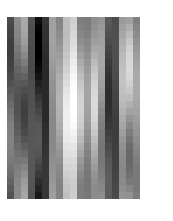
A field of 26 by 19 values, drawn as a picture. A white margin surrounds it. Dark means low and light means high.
Calmest part: middle left. Ninth with the highest average: centre. Grain: streaks running down.
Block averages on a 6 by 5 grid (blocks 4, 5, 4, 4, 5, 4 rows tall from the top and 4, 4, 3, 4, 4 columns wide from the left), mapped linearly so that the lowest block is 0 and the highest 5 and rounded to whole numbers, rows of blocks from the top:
10322 | 00423 | 01522 | 01522 | 11411 | 10311
